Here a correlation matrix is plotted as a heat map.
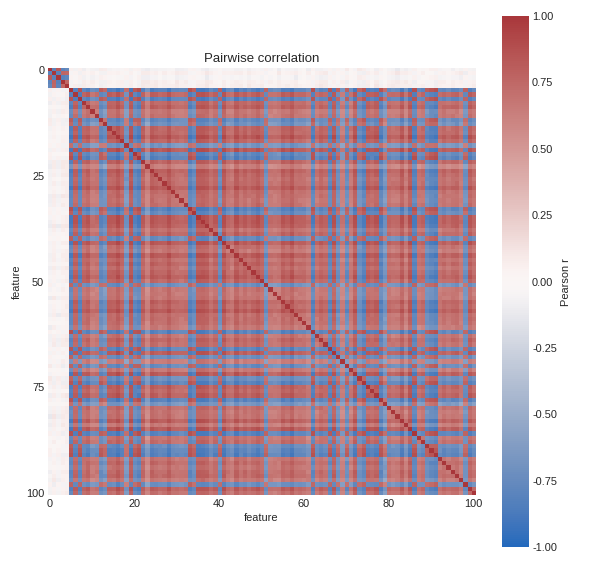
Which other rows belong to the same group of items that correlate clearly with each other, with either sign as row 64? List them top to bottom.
5, 6, 7, 8, 9, 10, 11, 12, 13, 14, 15, 16, 17, 18, 19, 20, 21, 22, 23, 24, 25, 26, 27, 28, 29, 30, 31, 32, 33, 34, 35, 36, 37, 38, 39, 40, 41, 42, 43, 44, 45, 46, 47, 48, 49, 50, 51, 52, 53, 54, 55, 56, 57, 58, 59, 60, 61, 62, 63, 65, 66, 67, 68, 69, 70, 71, 72, 73, 74, 75, 76, 77, 78, 79, 80, 81, 82, 83, 84, 85, 86, 87, 88, 89, 90, 91, 92, 93, 94, 95, 96, 97, 98, 99, 100
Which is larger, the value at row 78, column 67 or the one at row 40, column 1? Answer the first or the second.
the second
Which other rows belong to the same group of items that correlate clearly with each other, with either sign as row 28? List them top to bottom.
5, 6, 7, 8, 9, 10, 11, 12, 13, 14, 15, 16, 17, 18, 19, 20, 21, 22, 23, 24, 25, 26, 27, 29, 30, 31, 32, 33, 34, 35, 36, 37, 38, 39, 40, 41, 42, 43, 44, 45, 46, 47, 48, 49, 50, 51, 52, 53, 54, 55, 56, 57, 58, 59, 60, 61, 62, 63, 64, 65, 66, 67, 68, 69, 70, 71, 72, 73, 74, 75, 76, 77, 78, 79, 80, 81, 82, 83, 84, 85, 86, 87, 88, 89, 90, 91, 92, 93, 94, 95, 96, 97, 98, 99, 100
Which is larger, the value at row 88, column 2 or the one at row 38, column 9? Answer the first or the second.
the second
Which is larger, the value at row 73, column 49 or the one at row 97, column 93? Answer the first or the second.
the second
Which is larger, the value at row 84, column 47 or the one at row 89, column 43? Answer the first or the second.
the first
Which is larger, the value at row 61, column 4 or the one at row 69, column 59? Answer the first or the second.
the second
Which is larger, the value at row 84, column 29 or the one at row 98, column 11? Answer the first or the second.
the first
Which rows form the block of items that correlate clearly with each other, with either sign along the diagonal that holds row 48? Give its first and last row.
5 to 100
